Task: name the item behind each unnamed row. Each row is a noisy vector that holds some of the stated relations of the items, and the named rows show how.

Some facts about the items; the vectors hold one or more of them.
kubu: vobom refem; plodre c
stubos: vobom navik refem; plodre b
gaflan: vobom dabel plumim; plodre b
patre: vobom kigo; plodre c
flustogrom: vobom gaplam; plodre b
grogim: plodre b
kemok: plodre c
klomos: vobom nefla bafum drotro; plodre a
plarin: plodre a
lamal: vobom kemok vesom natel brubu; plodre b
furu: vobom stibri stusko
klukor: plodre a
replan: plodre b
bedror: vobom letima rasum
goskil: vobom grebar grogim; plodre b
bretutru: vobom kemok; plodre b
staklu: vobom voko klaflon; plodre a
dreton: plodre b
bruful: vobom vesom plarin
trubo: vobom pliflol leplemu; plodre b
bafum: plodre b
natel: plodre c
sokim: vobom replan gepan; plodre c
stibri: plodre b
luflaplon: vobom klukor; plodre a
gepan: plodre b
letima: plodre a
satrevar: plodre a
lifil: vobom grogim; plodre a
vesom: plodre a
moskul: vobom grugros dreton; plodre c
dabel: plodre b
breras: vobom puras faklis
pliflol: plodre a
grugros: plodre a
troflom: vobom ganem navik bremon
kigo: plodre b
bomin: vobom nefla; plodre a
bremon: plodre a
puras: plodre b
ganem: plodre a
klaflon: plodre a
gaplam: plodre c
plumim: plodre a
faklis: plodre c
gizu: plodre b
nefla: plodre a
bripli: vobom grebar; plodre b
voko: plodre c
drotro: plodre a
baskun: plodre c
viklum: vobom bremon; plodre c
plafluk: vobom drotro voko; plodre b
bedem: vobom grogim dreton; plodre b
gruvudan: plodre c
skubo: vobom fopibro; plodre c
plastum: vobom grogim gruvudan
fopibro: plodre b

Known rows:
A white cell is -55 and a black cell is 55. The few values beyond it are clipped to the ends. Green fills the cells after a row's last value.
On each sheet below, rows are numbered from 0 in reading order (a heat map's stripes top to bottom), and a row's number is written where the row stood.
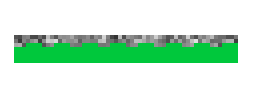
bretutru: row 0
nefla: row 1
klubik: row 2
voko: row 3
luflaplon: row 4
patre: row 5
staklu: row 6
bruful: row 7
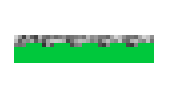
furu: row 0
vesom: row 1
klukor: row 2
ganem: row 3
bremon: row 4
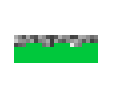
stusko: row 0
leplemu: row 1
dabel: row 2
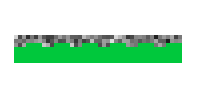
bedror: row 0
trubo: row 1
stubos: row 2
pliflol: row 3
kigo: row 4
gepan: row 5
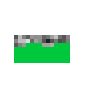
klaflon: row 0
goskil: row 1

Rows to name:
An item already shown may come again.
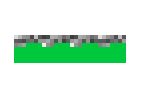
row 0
moskul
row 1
dabel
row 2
dabel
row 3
moskul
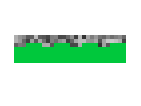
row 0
faklis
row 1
bretutru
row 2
letima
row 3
vesom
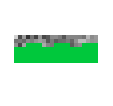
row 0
bedror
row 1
gizu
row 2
satrevar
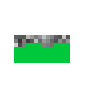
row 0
stubos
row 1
baskun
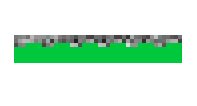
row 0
klukor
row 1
grebar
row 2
lamal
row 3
lamal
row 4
plafluk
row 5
bruful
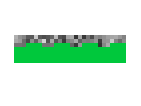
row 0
gaplam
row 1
stibri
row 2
rasum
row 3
grugros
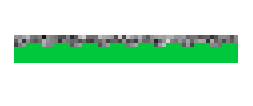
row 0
grebar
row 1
bafum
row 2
grogim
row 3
gruvudan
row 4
plastum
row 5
lifil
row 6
brubu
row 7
puras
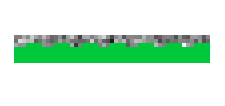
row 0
plumim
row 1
breras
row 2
troflom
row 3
sokim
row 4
satrevar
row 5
flustogrom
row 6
gaflan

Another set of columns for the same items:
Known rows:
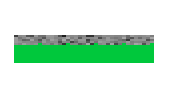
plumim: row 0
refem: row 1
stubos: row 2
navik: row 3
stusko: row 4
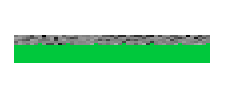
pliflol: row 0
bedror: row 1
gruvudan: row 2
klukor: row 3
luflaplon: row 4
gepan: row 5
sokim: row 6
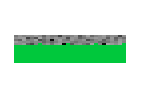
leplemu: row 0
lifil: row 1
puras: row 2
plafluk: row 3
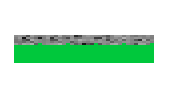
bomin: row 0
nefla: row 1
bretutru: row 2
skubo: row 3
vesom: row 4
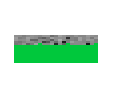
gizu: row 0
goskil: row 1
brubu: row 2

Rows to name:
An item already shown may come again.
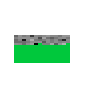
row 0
lifil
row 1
stibri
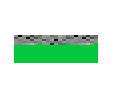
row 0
sokim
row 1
bruful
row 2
sokim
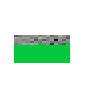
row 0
grugros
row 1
bruful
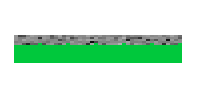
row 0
lamal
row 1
puras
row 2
grebar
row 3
voko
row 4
furu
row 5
bruful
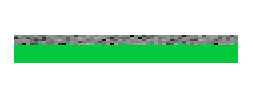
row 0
troflom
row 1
plastum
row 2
moskul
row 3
trubo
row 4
sokim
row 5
dabel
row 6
letima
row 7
plafluk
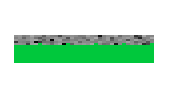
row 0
bripli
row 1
lifil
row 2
faklis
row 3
rasum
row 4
breras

